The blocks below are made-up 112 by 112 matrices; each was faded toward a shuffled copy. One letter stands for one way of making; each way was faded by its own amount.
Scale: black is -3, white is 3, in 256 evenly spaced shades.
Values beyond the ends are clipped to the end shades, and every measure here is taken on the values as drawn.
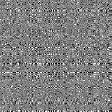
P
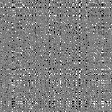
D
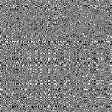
P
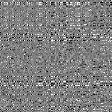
P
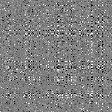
D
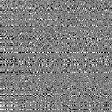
P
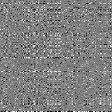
D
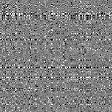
P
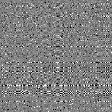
P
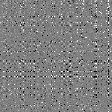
D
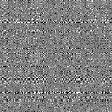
P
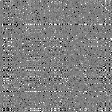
D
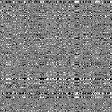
P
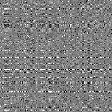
P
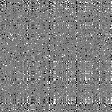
D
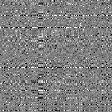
P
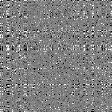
D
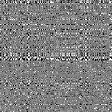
P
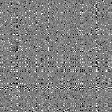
D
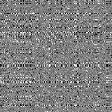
P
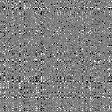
D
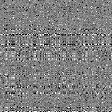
P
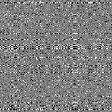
P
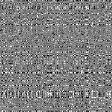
P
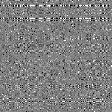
P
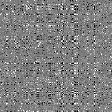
D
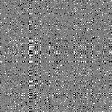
D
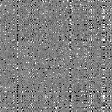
D
